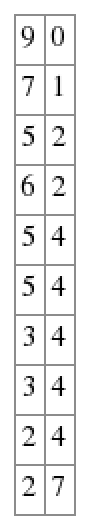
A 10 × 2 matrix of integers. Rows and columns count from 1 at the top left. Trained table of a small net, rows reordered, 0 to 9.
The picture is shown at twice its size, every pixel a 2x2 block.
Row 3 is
5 2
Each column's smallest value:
2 0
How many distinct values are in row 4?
2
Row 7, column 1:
3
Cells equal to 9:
1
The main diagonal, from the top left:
9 1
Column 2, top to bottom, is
0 1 2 2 4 4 4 4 4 7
